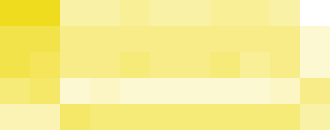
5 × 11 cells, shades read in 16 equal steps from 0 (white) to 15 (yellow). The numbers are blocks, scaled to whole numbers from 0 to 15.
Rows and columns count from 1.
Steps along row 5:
same up down same same same same same same down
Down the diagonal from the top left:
15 12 8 4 9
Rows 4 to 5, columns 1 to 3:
9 10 3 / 5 5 10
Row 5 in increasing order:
5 5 6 9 9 9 9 9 9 9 10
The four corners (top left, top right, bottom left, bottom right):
15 0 5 6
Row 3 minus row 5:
7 6 -2 -1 0 -1 -1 0 -2 -1 -3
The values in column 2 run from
5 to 15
